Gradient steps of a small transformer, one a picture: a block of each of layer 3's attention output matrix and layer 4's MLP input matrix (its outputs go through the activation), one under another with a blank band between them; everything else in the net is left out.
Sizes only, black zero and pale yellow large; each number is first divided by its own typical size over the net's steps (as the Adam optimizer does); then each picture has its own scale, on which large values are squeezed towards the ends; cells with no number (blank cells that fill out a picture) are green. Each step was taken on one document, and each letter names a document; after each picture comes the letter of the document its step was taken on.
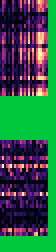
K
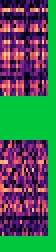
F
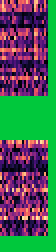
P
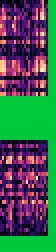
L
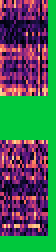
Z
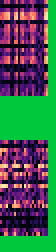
F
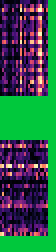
K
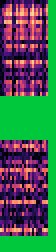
F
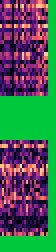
F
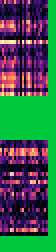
L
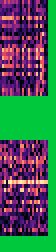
L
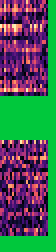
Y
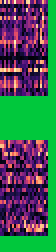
Y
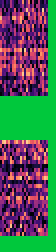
P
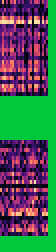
P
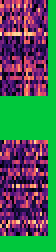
P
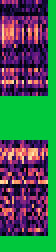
L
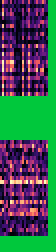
L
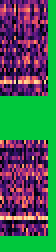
P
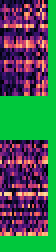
Z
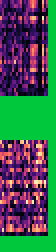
Y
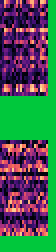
F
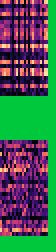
F
